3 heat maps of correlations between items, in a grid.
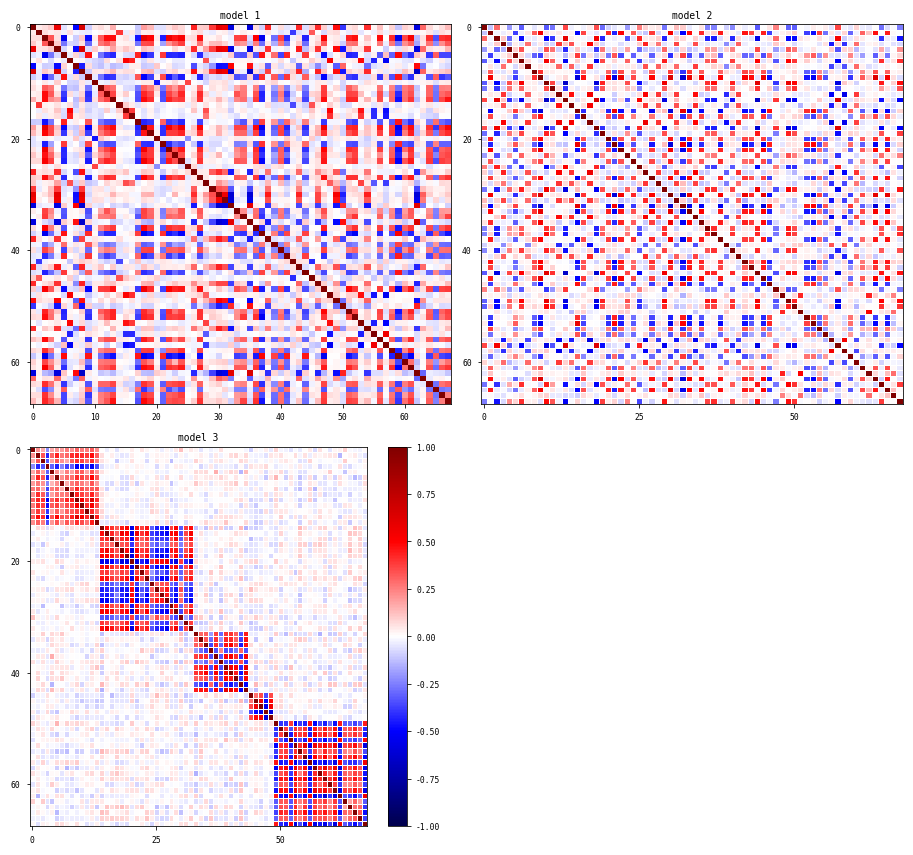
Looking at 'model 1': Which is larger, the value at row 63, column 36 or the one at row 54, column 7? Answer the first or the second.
the first
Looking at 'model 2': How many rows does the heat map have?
68
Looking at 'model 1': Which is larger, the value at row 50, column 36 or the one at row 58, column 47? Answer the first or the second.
the second
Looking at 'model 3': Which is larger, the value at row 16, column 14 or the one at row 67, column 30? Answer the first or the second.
the first
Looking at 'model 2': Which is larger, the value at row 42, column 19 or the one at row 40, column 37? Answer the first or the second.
the second
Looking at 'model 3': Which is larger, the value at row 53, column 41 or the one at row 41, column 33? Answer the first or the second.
the second
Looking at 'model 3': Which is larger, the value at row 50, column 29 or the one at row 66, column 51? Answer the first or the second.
the second
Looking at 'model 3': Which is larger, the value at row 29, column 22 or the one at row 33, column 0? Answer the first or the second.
the first
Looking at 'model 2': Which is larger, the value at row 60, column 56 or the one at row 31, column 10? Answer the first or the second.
the second
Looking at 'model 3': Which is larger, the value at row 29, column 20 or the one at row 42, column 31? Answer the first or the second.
the second
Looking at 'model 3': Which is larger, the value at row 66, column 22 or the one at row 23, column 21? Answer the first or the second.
the second
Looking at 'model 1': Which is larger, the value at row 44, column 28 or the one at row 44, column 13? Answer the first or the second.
the first
